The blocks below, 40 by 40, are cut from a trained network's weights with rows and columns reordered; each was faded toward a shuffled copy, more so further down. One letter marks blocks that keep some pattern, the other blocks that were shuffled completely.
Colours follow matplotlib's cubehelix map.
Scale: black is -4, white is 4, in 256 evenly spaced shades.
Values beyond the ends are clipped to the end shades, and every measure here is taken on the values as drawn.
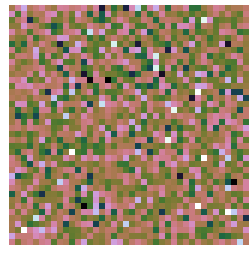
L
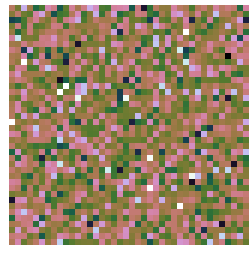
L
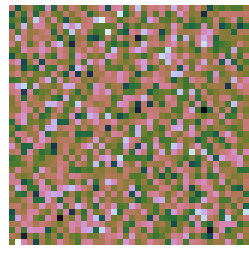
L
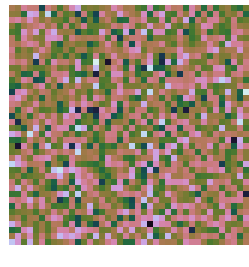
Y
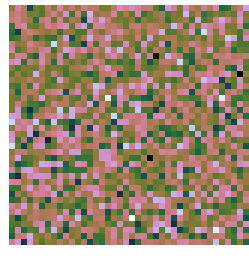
L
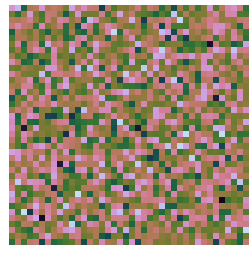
L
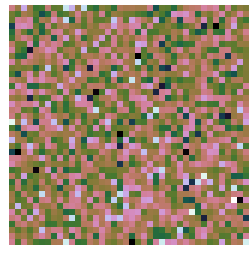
L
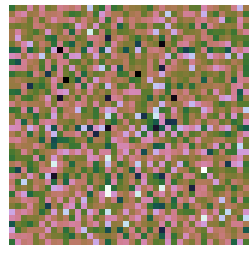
Y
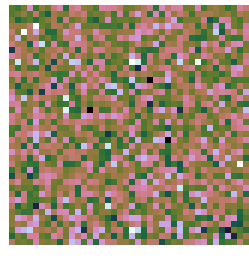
Y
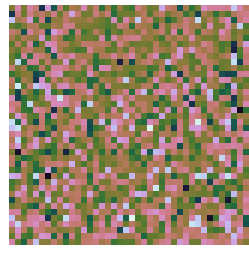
Y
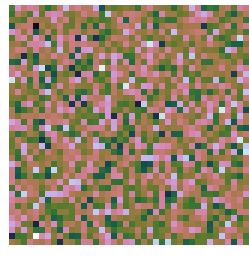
L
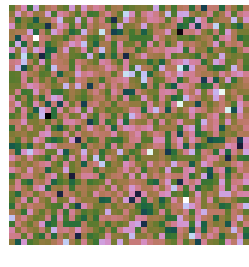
L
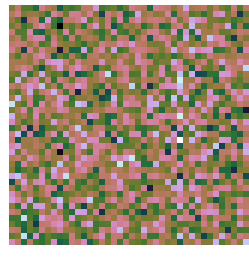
Y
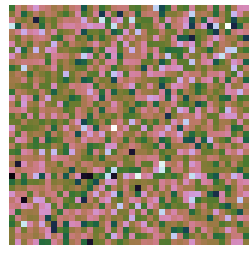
Y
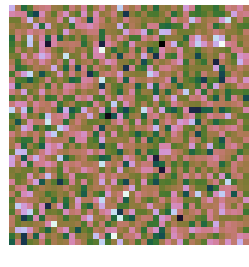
Y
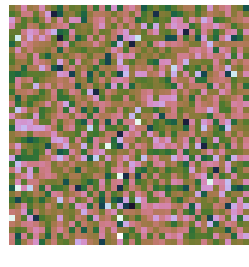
Y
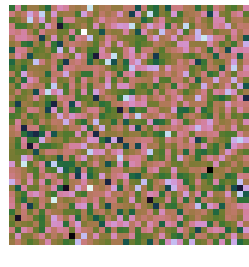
L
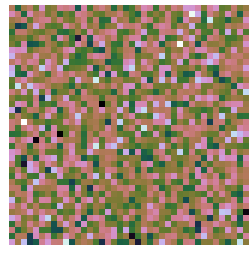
L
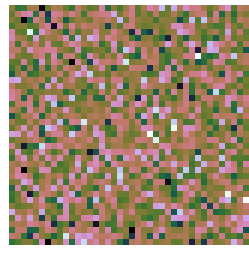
L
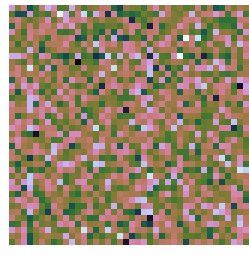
Y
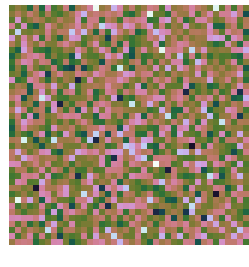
L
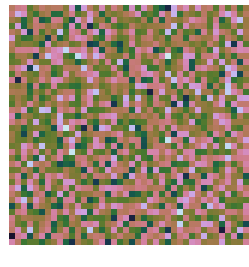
L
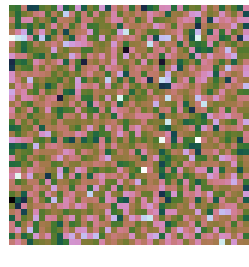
Y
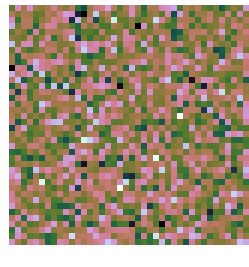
L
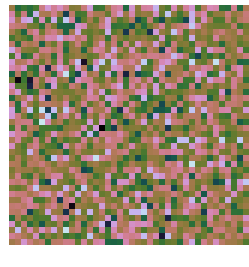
Y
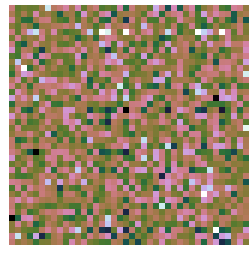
Y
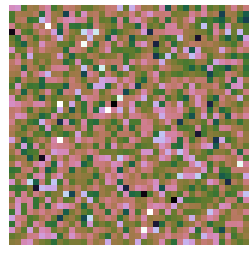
L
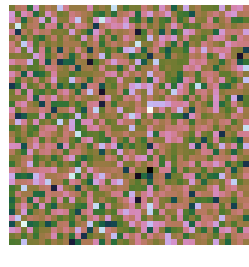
Y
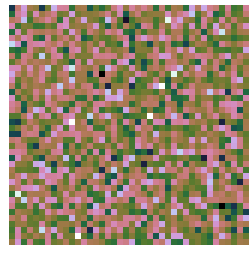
L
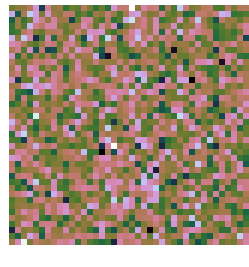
Y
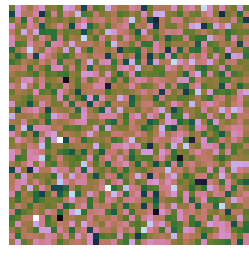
L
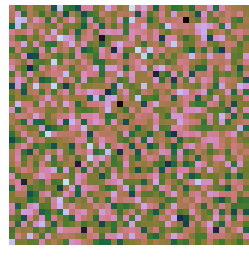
L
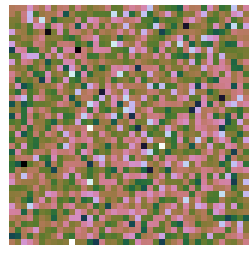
L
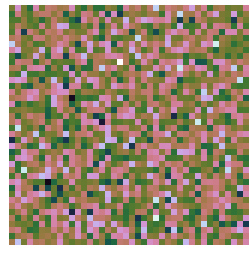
L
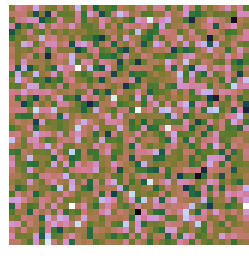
L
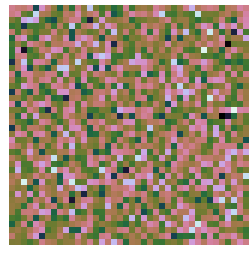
L
